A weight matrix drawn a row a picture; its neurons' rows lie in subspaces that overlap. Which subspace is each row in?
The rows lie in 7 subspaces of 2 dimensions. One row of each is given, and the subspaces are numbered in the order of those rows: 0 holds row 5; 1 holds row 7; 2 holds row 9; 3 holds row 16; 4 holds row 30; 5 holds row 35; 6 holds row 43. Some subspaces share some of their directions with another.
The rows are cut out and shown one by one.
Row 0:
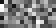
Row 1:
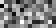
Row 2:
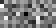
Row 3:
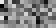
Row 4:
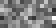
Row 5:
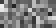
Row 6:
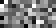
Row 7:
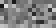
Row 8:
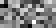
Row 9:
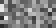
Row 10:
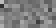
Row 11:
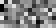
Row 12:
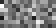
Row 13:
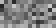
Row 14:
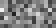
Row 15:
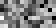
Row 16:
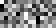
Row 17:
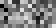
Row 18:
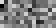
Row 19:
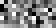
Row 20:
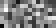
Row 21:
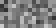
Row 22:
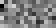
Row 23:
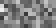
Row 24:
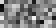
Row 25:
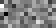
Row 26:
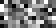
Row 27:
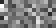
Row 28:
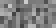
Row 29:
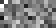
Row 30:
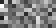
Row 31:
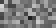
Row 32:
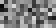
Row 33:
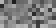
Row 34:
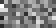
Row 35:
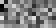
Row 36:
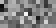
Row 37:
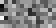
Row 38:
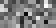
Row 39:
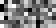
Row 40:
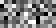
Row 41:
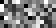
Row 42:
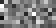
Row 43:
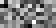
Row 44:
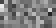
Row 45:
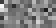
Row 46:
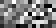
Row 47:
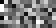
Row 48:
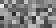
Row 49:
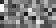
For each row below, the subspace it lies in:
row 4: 3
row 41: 0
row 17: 4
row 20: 0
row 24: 4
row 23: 6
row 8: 6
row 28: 5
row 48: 5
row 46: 1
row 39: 5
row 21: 0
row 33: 1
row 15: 3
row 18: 6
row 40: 3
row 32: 0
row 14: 2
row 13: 1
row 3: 4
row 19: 5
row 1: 2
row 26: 3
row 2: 3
